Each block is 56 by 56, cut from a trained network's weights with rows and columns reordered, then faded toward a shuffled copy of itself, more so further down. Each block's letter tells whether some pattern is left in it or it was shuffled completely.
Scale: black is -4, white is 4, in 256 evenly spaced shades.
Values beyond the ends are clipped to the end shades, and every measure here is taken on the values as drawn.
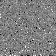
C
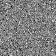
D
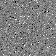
D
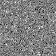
C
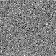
D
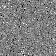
D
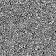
C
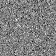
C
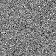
C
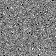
D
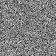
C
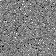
D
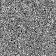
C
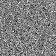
D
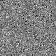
D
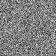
D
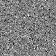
C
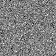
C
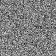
D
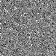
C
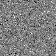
D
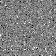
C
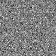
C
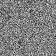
C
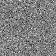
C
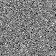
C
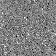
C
